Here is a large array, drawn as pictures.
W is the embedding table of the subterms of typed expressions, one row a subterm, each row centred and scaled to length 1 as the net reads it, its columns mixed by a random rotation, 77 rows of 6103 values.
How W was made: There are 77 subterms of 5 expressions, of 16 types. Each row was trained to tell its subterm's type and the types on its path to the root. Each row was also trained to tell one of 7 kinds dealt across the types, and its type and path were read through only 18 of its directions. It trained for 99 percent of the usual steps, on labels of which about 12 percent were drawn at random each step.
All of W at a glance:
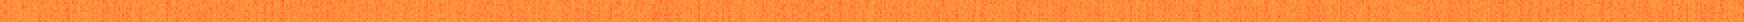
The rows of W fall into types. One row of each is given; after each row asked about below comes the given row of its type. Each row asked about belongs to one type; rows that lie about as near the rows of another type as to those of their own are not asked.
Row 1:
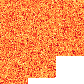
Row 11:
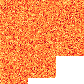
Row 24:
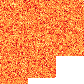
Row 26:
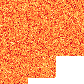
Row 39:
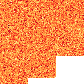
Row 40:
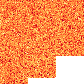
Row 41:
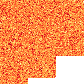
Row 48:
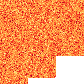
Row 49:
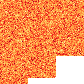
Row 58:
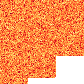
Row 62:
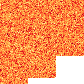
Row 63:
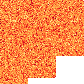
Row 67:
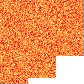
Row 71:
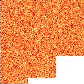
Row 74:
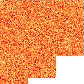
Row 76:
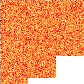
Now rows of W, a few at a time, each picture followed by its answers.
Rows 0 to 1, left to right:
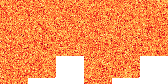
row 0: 74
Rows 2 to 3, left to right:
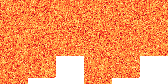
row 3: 63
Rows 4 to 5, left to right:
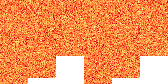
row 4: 76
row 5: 48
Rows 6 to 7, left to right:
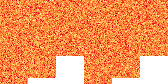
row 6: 24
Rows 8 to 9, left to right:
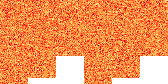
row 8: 41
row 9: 24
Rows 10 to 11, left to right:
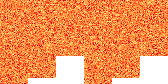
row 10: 48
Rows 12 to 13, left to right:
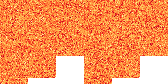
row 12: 24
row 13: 74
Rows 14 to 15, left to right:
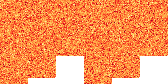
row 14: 49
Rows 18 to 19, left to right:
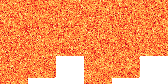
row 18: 71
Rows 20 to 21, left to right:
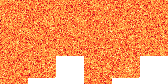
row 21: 74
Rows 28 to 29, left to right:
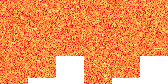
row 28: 26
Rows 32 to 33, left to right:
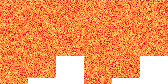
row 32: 26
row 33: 58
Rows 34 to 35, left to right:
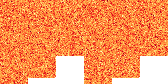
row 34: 40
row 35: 41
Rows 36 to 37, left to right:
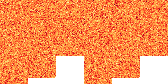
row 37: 63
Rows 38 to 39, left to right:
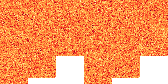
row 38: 1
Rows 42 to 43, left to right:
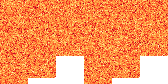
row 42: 74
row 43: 62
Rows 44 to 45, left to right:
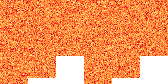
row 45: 58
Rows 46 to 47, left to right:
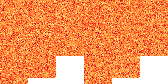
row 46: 58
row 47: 39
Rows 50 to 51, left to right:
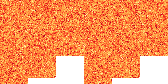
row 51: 71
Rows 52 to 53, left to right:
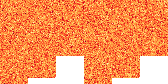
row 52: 58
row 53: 1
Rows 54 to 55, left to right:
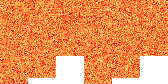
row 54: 40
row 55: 1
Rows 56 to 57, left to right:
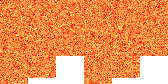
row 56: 71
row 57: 76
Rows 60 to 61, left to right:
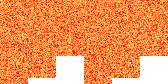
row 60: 1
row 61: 48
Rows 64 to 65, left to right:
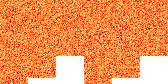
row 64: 40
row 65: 63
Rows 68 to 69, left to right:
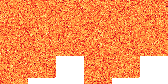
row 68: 71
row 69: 39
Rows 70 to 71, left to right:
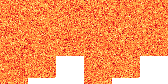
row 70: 26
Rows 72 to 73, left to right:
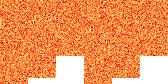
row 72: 67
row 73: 62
